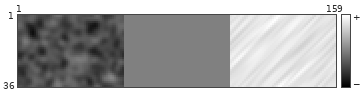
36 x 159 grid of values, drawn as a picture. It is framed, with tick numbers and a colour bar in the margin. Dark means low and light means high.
It is made of 1 by 3 panels. Panel 1,1: low, blotchy. Panel 1,2: middling, flat. Panel 1,3: very high, slanting up to the right, faint in contrast.
